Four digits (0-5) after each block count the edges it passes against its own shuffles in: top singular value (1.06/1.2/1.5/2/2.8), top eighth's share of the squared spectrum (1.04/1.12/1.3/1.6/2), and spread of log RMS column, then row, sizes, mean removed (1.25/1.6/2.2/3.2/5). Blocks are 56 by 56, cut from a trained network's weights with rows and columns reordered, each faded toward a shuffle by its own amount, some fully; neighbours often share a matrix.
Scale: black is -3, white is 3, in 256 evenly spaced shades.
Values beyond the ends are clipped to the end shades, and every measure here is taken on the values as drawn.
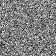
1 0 0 0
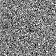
0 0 0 0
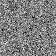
0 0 0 0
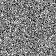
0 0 0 0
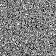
0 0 0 0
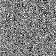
1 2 0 1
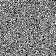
0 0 0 0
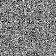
1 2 0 2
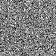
0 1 0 1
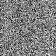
0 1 0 0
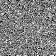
0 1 0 1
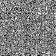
2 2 0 2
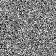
1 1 0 0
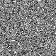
1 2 0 0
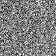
1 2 0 1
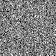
1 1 0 1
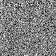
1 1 0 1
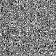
1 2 0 2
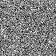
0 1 0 0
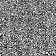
2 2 0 2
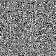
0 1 0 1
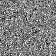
1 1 0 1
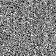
1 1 0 1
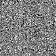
1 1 0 1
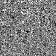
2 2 0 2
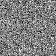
1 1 0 1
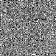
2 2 0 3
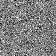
0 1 0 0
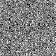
1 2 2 0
